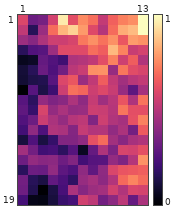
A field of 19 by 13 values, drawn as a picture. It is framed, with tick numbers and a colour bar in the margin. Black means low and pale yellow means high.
The top right is the ninth with the highest average. The halves do not mirror each other. There are no regular stripes. There is an overall slope up to the top right.
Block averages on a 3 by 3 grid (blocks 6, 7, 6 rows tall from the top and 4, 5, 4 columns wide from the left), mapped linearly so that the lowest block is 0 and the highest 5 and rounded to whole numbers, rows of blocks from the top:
145 / 033 / 013
